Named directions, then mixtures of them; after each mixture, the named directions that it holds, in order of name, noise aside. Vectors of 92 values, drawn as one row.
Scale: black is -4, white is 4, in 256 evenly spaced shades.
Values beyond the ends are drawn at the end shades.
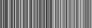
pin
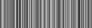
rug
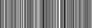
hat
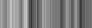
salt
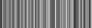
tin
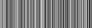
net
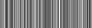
hat, net, pin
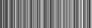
net, pin, tin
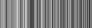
hat, net, salt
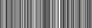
hat, net, rug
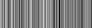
hat, pin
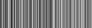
pin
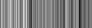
hat, rug, salt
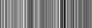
hat, salt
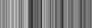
salt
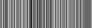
pin, salt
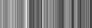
salt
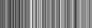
pin, salt, tin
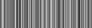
rug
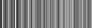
pin, rug, tin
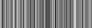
rug, tin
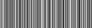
net, rug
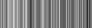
hat, net, salt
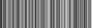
net, tin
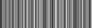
hat, tin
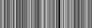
hat, rug, tin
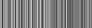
pin, rug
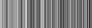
net, salt
